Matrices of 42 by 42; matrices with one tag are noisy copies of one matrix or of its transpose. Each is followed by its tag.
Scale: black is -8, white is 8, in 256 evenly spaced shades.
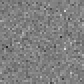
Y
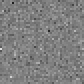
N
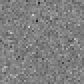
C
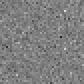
Y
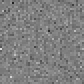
N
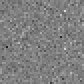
Y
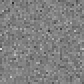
N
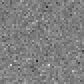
Y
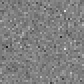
Y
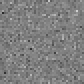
N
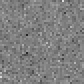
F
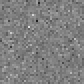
C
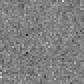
F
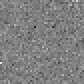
F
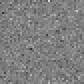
N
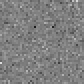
F
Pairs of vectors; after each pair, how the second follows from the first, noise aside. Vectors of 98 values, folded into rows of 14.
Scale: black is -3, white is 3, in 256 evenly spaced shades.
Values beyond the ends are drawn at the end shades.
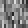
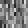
reversed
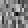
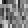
wrapped around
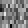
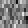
reversed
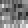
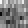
reversed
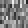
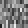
reversed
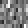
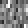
copied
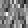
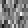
reversed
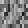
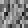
copied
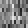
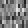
wrapped around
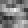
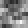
wrapped around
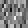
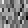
wrapped around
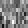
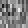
wrapped around
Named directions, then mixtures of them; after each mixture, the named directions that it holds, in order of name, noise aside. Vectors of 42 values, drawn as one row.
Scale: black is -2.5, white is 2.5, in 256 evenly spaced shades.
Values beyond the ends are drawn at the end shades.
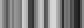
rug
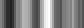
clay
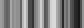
rug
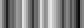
clay, rug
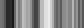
clay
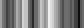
clay, rug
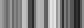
rug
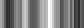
clay, rug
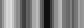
clay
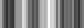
clay, rug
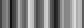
clay, rug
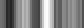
clay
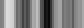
clay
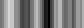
clay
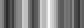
clay, rug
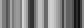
rug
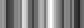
clay, rug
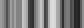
rug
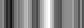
clay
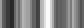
clay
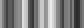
clay, rug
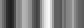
clay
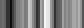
clay, rug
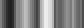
clay
